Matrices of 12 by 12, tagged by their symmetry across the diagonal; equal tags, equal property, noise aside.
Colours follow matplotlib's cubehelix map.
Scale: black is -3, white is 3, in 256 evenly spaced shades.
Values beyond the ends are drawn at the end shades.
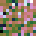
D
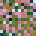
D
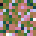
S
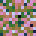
S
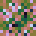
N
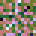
D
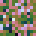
S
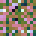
S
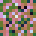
N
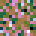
D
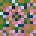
N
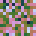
S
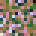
D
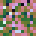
D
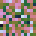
S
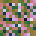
D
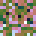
S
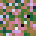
D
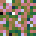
S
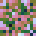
N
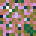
N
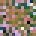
D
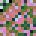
N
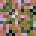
N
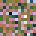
S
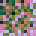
N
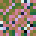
N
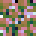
D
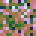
S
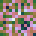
N
